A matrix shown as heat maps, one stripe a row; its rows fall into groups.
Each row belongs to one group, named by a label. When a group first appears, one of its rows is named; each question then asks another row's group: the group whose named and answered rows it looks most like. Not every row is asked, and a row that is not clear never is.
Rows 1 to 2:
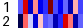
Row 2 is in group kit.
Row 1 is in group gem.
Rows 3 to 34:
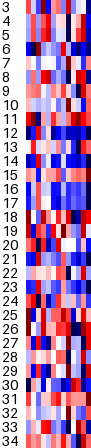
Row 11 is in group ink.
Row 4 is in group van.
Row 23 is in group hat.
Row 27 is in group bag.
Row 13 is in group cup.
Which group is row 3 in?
gem
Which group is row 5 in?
van
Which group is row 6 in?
hat
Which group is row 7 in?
bag
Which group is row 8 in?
van
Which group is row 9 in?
cup
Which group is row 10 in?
bag
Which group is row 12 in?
hat
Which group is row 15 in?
ink
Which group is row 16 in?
hat
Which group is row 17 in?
hat
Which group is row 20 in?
gem
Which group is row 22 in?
van
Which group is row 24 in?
gem
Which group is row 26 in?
cup
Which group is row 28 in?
van
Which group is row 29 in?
bag
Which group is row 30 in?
kit
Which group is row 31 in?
ink
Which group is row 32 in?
bag
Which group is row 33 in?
van
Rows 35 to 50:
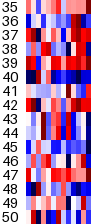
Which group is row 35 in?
ink
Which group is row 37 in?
ink
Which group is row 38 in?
van
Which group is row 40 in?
hat
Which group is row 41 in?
bag
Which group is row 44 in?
gem
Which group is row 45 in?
hat
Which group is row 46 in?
van
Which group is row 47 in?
ink
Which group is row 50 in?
gem
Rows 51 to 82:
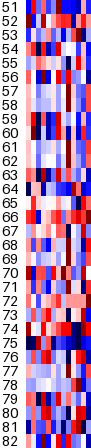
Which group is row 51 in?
gem
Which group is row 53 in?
kit
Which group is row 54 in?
gem
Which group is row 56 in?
gem
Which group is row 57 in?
bag
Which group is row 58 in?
bag
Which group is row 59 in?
gem
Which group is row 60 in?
gem
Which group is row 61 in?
bag
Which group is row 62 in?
bag
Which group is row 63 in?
gem
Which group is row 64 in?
kit
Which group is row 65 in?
cup
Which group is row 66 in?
ink
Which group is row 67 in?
van
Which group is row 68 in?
bag
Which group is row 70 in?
cup
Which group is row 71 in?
bag
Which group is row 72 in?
ink
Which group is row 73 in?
van
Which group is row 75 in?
hat
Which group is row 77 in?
bag
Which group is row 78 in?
kit
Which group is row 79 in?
gem
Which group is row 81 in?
kit
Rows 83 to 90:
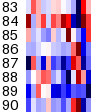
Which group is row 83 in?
cup
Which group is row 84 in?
cup
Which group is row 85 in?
bag
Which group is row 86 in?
kit
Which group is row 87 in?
kit
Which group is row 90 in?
kit
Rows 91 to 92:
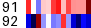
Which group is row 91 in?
ink
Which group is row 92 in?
hat
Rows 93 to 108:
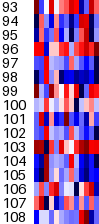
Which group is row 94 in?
kit
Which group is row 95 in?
kit
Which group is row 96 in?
ink
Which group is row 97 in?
hat
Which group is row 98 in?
hat
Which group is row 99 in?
cup
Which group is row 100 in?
van
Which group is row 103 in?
ink
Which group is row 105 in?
hat
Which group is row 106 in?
van
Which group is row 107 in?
gem
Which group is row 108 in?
kit
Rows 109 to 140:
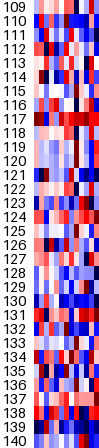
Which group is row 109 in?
van
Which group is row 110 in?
gem
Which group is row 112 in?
gem
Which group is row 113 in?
cup
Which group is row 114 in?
gem
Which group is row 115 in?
bag
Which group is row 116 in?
van
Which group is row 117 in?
ink
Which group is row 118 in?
van
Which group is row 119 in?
bag
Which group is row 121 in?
hat
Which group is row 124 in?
ink
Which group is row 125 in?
bag
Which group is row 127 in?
cup
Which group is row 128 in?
hat
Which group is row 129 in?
kit
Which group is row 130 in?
hat
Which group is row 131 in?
ink
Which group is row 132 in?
gem
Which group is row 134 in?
cup
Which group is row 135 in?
gem
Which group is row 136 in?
bag
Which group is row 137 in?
ink
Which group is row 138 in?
cup
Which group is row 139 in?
hat
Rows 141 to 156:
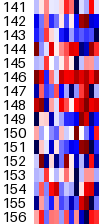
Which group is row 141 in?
van
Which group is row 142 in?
kit
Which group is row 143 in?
hat
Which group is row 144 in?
cup
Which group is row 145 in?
van
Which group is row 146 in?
ink
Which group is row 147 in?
kit
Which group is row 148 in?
ink
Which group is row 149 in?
kit
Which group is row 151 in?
kit
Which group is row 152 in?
gem
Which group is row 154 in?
van
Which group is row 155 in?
kit
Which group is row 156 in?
cup
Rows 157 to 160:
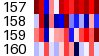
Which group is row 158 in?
gem
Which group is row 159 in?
ink
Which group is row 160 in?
van
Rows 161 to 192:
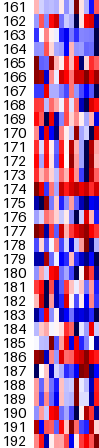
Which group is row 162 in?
van
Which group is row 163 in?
hat
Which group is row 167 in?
hat
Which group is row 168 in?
cup
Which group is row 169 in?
gem
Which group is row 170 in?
bag
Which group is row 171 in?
cup
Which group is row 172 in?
cup
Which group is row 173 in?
cup
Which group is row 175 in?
hat
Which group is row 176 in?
van
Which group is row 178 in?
kit
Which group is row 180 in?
van
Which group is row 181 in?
gem
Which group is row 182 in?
gem
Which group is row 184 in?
van
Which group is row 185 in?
gem
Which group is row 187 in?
kit
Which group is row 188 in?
bag
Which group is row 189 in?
bag
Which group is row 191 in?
cup
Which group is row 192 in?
ink
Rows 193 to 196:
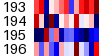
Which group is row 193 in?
ink
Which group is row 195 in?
hat
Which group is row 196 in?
bag
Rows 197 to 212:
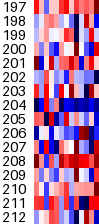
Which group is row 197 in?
ink
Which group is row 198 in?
van
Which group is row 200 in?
bag
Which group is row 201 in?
cup
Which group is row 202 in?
hat
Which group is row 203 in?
cup
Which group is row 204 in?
hat
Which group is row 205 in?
gem
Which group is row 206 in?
kit
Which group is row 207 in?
bag
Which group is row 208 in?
ink
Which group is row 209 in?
bag
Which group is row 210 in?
ink
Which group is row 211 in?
cup
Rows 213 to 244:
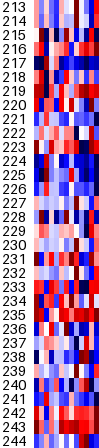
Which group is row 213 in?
bag
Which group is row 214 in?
bag
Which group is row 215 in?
gem
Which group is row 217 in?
hat
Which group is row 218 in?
gem
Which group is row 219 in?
ink
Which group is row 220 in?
cup
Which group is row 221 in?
hat
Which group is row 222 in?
van
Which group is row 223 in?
cup
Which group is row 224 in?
hat
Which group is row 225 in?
hat
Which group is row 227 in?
bag
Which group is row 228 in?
gem
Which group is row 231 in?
cup
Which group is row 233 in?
cup
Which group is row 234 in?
cup
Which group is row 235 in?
ink
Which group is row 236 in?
gem
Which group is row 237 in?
van
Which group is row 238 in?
kit
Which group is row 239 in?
bag
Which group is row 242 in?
ink
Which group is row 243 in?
ink
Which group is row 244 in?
kit
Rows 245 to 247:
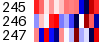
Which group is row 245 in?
cup
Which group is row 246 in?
van
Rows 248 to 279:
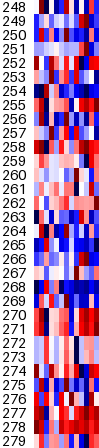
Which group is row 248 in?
gem
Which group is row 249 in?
kit
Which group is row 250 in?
gem
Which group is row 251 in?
kit
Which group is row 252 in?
cup
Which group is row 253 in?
gem
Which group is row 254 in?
hat
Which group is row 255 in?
ink
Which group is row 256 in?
gem
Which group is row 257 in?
gem
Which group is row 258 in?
ink
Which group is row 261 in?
van
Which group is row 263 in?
kit
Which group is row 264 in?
gem
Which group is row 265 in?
hat
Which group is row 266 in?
kit
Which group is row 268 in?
hat
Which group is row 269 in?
gem
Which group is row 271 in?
ink
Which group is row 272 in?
van
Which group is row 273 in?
van
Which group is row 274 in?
cup
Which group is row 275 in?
gem
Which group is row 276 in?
cup
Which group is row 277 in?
ink
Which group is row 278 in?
ink
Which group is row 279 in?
cup
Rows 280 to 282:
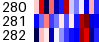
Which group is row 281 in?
kit
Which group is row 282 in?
kit
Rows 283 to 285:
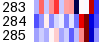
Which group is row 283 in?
van
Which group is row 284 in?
kit
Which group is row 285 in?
kit
